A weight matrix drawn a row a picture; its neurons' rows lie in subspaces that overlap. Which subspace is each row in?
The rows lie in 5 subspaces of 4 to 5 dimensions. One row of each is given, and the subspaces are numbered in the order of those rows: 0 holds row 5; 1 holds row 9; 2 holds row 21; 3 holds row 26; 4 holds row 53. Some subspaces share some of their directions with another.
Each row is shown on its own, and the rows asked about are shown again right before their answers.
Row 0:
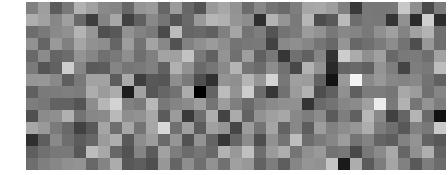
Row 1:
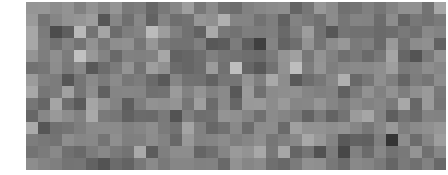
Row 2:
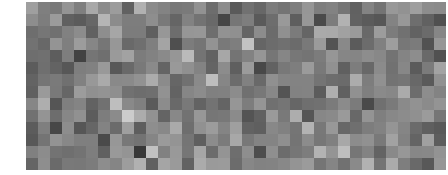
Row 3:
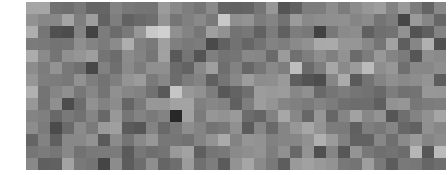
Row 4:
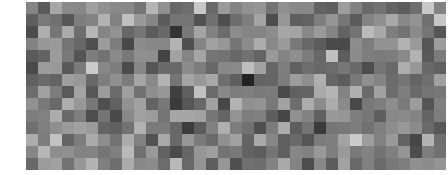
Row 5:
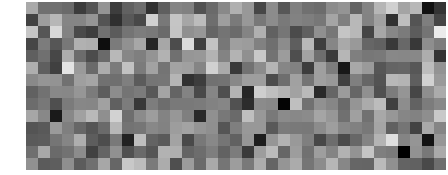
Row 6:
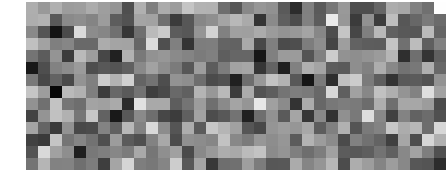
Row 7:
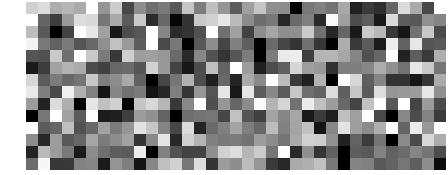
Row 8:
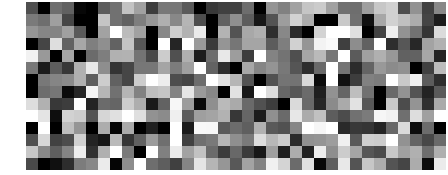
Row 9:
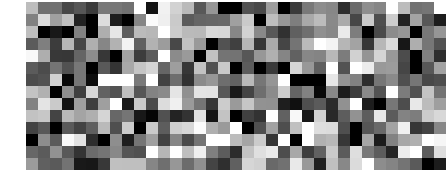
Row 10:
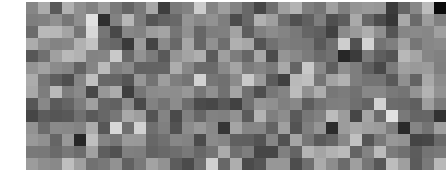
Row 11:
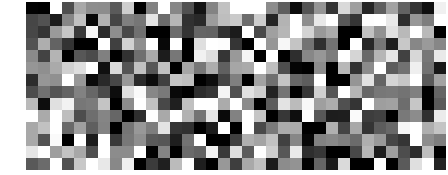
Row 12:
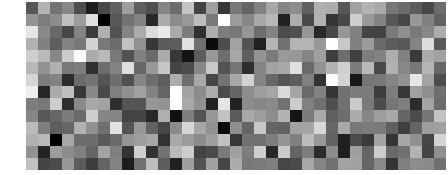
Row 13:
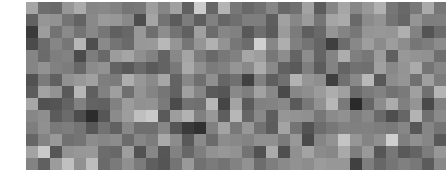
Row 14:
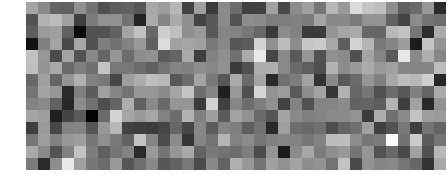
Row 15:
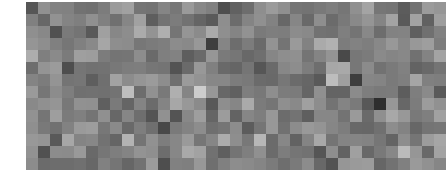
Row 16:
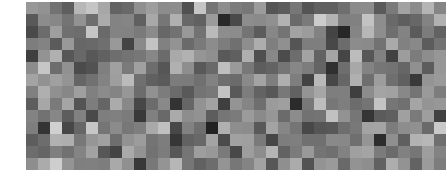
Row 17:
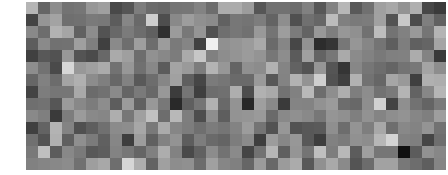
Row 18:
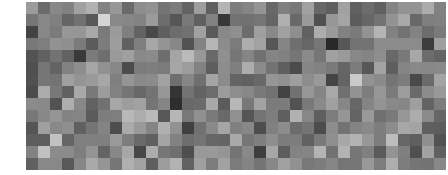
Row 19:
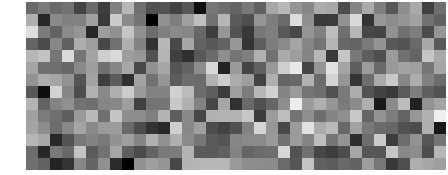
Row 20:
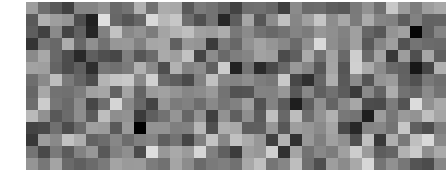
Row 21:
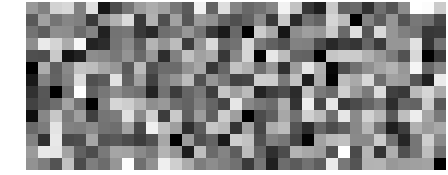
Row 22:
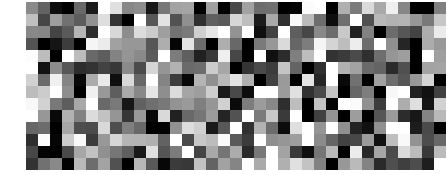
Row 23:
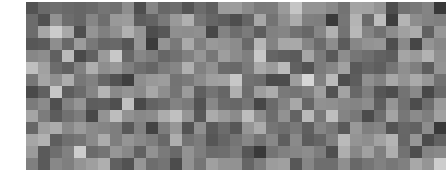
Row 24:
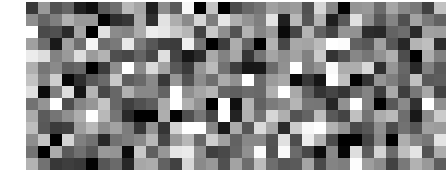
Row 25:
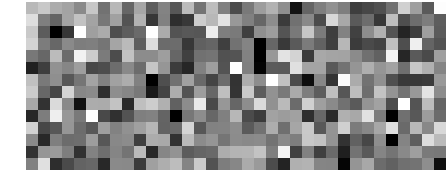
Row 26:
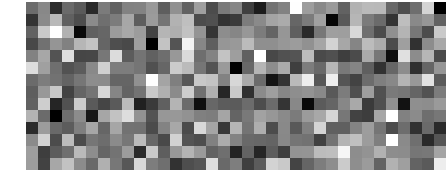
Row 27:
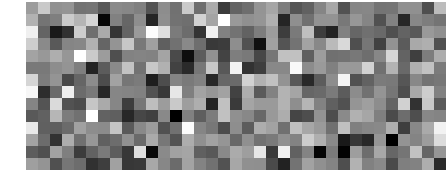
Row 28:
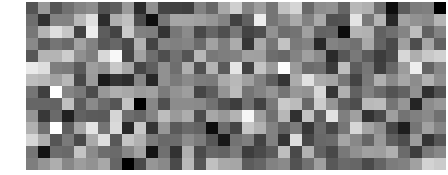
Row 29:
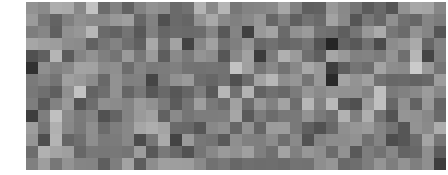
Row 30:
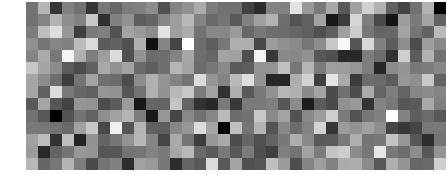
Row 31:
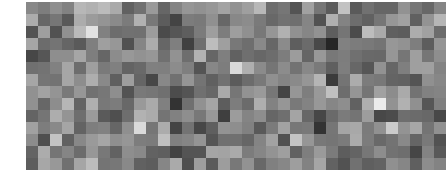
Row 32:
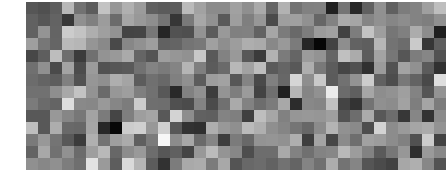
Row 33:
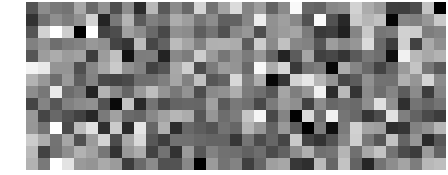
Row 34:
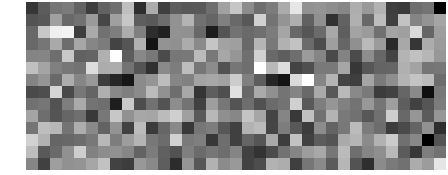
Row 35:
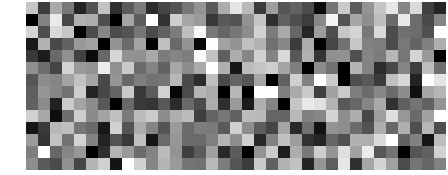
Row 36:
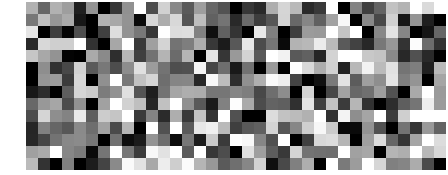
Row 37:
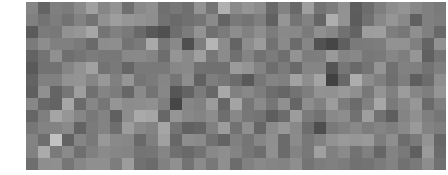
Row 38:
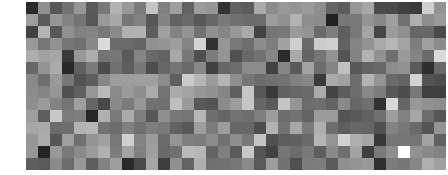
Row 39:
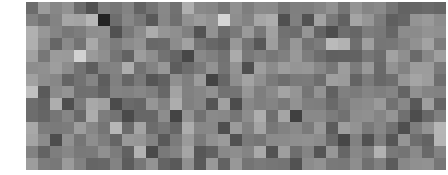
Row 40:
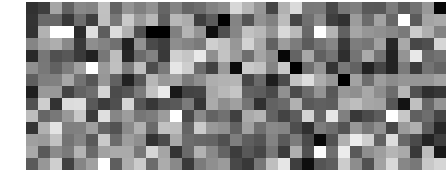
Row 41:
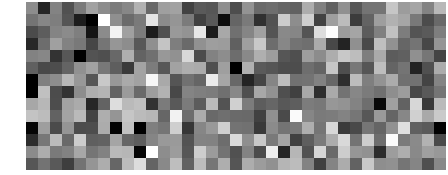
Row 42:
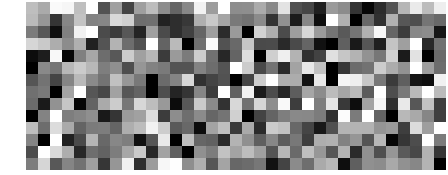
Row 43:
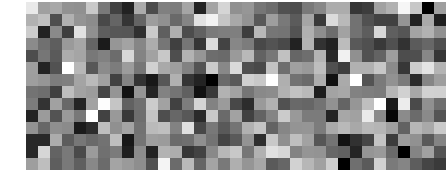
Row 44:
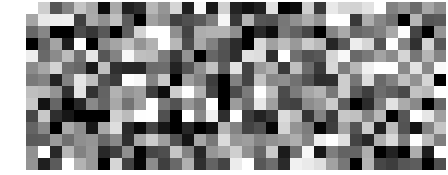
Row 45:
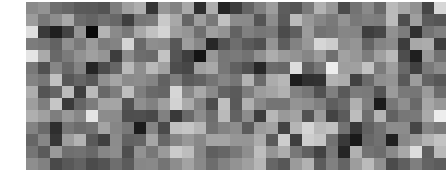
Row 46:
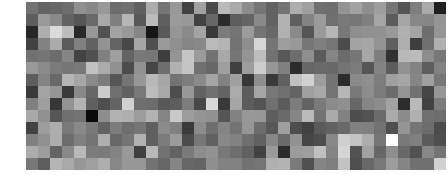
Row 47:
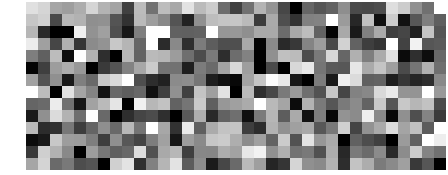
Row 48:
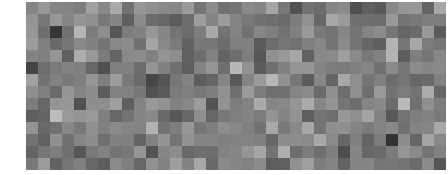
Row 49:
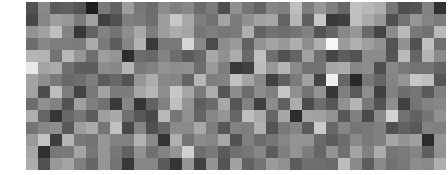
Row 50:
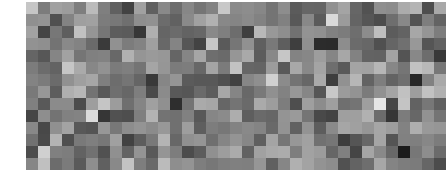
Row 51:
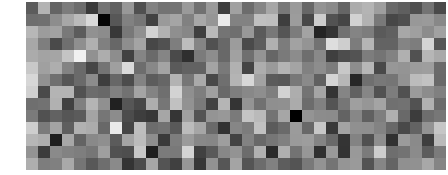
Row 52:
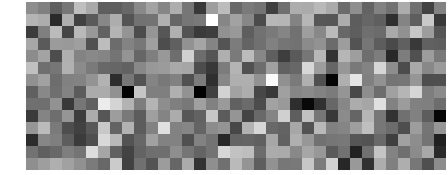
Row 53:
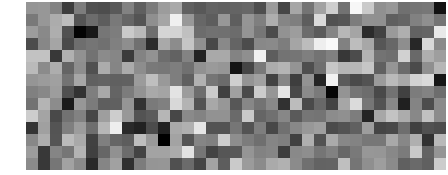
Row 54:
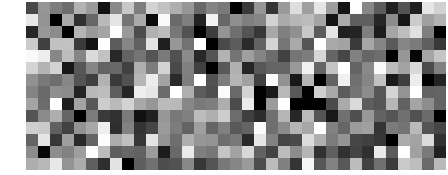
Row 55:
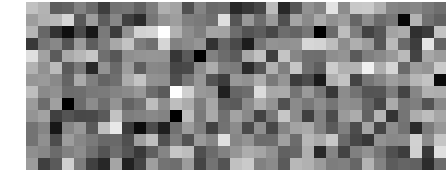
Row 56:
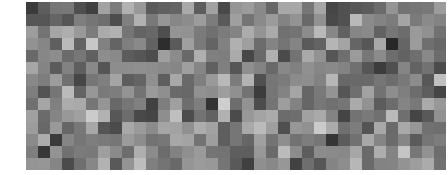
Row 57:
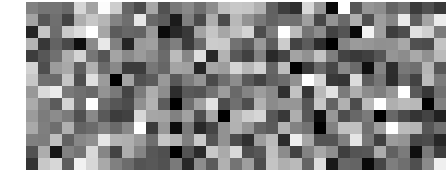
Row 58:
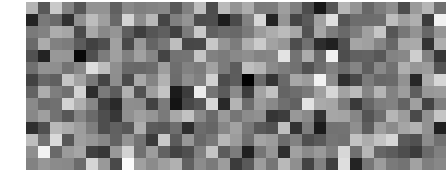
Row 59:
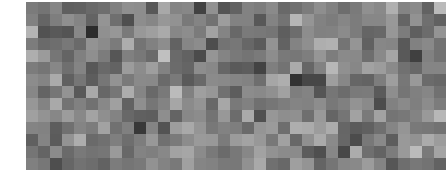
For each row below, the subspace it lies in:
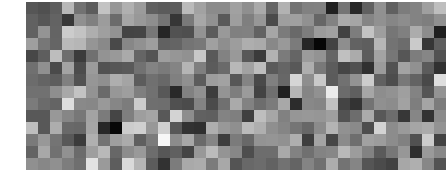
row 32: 4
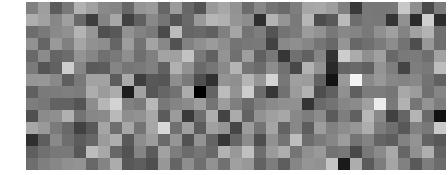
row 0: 0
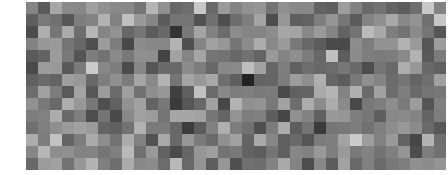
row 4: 0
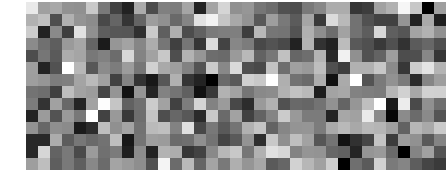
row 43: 0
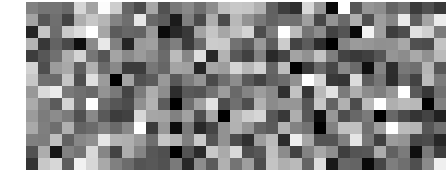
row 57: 2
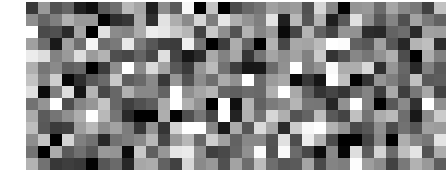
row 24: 4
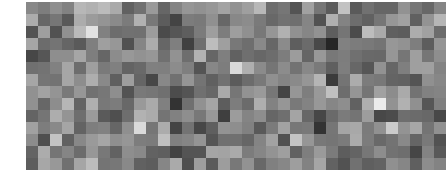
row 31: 2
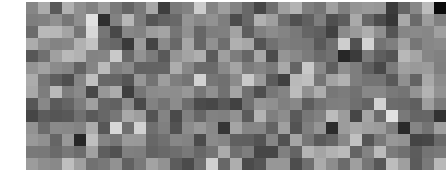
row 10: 3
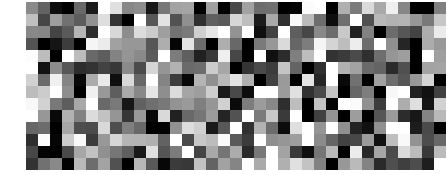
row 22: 2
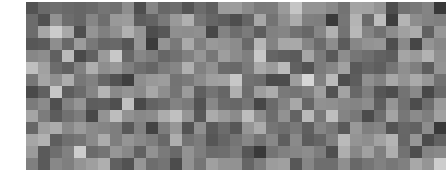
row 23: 1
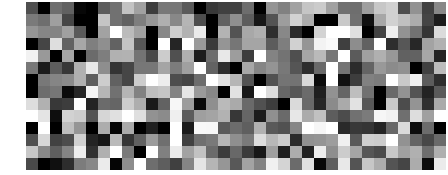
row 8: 1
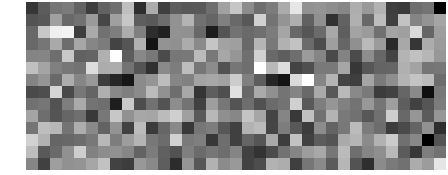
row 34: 1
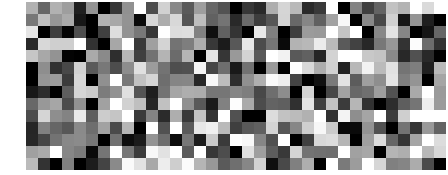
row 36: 2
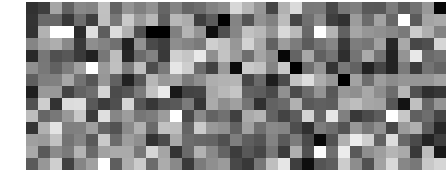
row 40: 4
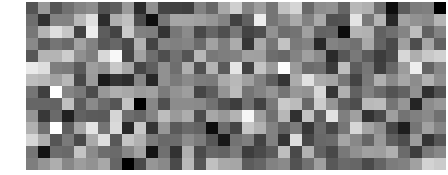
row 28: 1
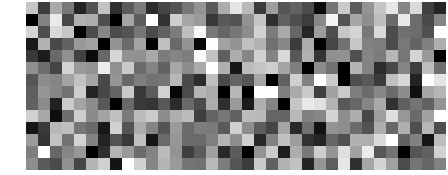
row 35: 0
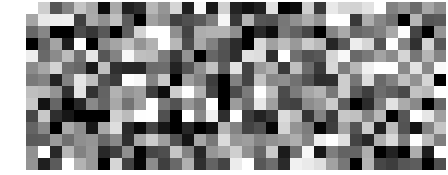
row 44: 4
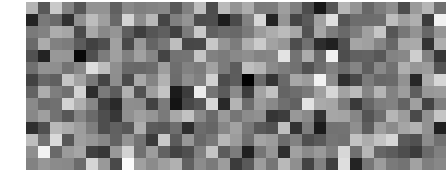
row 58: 0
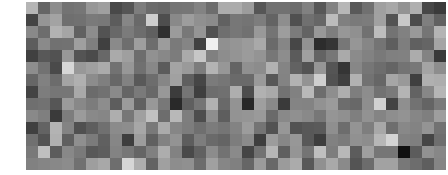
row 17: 0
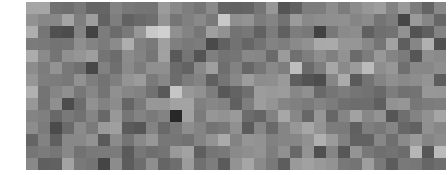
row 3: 4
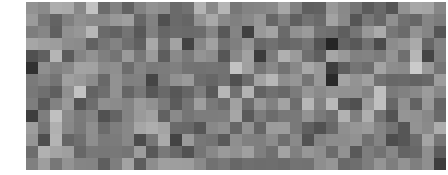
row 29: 2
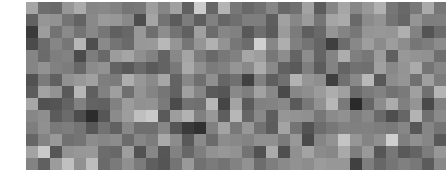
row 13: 4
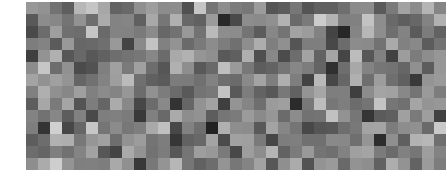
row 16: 1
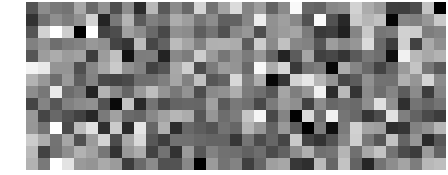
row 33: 1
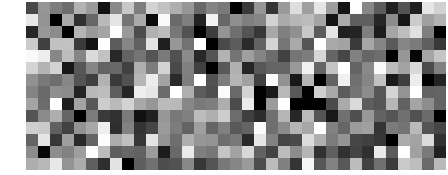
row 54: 0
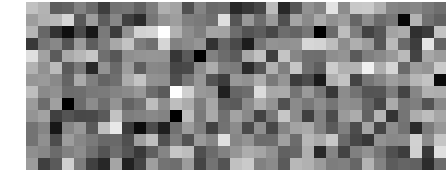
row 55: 4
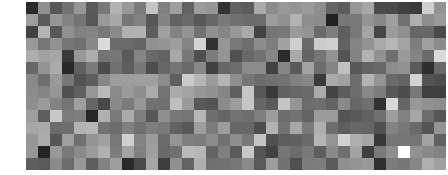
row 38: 0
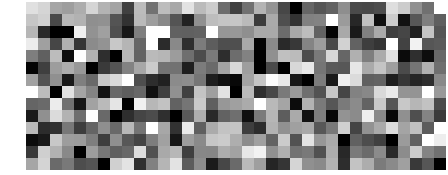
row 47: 1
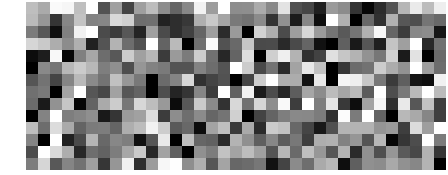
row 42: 2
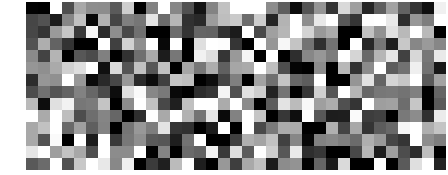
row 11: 3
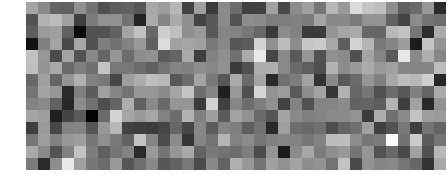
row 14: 4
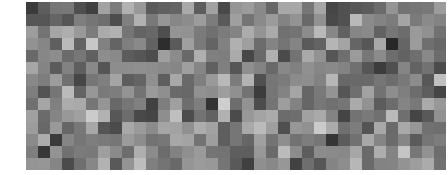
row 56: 4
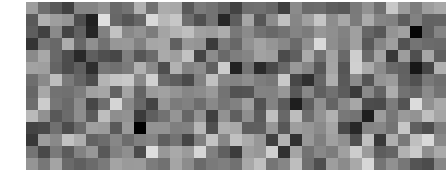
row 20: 1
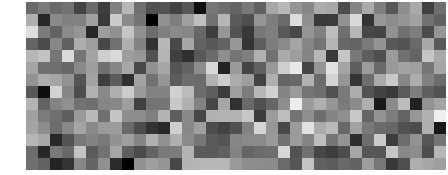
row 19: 1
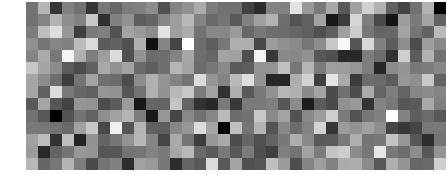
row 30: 3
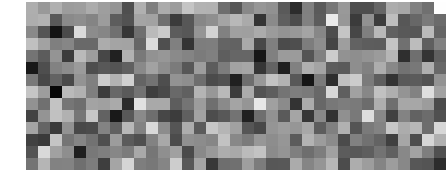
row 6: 1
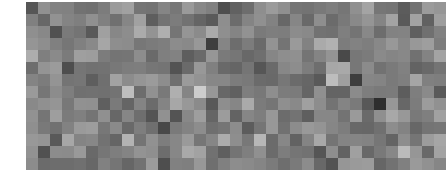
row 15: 0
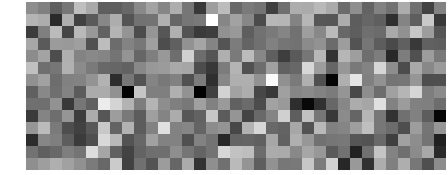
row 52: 0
